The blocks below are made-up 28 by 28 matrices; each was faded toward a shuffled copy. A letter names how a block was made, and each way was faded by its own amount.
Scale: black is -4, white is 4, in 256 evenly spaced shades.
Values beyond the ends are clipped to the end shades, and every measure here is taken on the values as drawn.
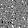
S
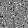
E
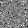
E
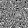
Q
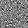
Q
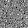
E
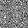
Q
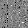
E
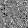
E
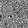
Q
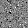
E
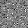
Q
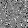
E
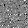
S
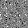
S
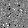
S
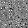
E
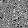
E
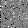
E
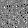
S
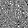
E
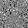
E
